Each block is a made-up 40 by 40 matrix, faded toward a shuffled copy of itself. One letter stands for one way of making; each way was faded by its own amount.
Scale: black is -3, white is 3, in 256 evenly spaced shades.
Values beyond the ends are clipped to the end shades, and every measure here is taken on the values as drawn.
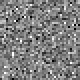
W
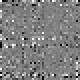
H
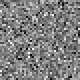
W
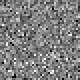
W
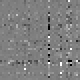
H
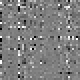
H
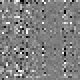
H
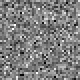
W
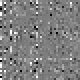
H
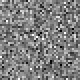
W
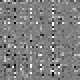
H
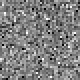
W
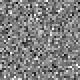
W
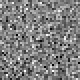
W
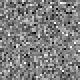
W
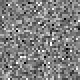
W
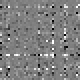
H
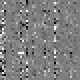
H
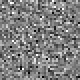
W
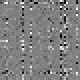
H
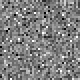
W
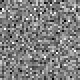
W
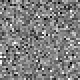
W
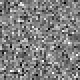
W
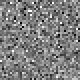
W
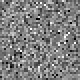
W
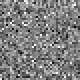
W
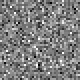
W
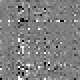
H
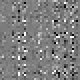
H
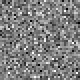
W
